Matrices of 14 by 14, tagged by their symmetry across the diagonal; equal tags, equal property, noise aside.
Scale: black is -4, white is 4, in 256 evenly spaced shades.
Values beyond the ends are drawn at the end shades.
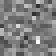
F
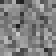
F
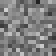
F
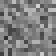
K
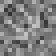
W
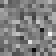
K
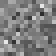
W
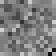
W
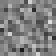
K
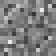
W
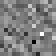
K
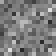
W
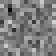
F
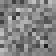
W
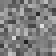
K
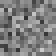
F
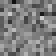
F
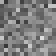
F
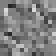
K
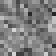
K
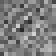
W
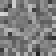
W
